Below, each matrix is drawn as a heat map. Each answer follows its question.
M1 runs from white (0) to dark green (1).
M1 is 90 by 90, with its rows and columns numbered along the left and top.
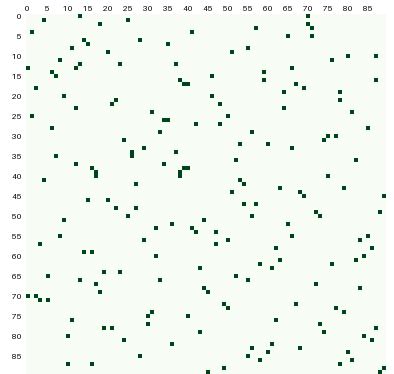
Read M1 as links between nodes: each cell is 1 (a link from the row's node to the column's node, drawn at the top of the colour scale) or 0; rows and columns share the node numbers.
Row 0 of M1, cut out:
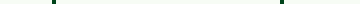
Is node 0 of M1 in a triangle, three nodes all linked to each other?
no
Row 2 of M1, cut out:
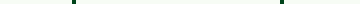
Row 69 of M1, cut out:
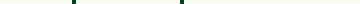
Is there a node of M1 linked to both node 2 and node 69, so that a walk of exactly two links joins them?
yes
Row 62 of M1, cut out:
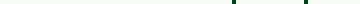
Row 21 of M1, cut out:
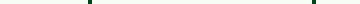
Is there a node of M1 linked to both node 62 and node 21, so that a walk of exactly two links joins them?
no
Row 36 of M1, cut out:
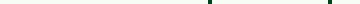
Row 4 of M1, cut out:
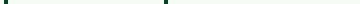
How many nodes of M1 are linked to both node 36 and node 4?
0
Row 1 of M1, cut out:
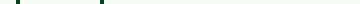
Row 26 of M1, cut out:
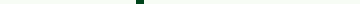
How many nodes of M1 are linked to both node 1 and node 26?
0
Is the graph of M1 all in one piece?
yes
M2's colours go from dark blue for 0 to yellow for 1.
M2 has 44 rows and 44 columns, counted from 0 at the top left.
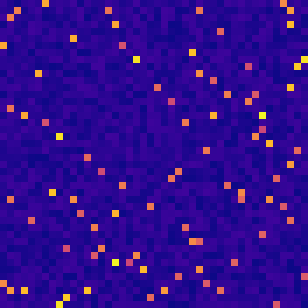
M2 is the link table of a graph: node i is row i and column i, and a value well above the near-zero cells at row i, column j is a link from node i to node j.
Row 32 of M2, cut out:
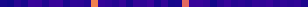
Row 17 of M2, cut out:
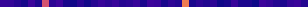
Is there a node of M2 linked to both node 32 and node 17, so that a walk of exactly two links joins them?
yes
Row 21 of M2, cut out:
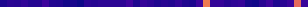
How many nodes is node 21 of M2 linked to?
2
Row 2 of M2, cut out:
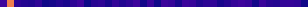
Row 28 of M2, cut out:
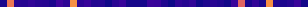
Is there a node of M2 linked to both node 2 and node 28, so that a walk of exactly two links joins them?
yes
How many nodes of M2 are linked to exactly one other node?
11
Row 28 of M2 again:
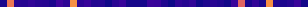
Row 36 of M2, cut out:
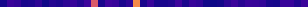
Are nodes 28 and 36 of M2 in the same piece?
no
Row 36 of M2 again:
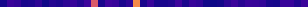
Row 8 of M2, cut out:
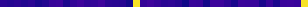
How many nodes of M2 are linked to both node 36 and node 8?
1
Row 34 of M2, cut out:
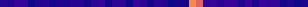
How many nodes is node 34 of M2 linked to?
2
